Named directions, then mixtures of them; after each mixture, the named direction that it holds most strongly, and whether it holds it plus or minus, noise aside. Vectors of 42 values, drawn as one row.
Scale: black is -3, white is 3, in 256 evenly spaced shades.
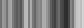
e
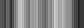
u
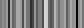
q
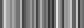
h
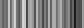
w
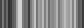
u, plus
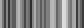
e, minus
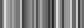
h, plus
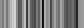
w, plus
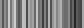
w, plus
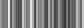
q, minus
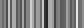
q, minus
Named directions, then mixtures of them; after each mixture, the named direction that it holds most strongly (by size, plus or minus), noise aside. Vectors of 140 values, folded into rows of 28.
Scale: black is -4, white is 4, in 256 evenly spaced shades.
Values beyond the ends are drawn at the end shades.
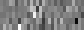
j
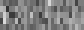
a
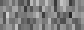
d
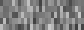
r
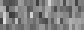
a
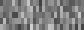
r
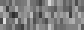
a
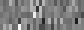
j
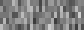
r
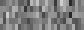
d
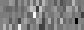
j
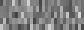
r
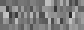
a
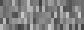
r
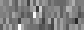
j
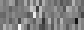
j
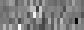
j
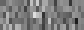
d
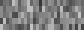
r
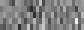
j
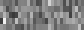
a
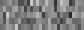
d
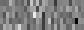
j
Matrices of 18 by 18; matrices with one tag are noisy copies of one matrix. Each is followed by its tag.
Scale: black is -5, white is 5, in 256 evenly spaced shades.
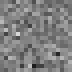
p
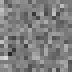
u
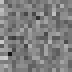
u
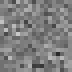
p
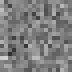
u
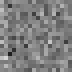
u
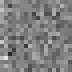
u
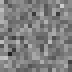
u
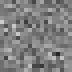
p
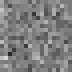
u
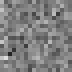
u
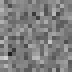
u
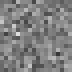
p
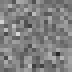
p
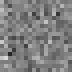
u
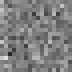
u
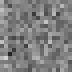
u
